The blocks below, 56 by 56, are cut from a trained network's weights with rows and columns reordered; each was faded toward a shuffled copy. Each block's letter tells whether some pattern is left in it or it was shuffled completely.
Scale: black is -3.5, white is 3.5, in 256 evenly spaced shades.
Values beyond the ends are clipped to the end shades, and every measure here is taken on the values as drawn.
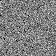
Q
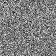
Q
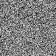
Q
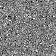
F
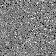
Q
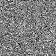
F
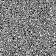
Q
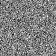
Q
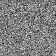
Q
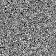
Q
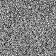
Q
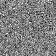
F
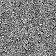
Q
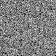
Q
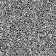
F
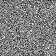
Q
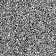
Q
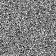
Q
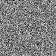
Q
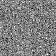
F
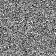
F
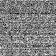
F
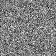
Q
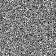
Q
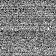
F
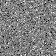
Q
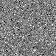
Q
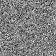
Q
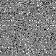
F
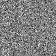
Q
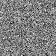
Q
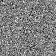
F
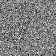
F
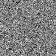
Q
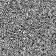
Q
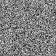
Q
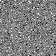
Q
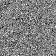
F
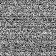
F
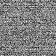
F
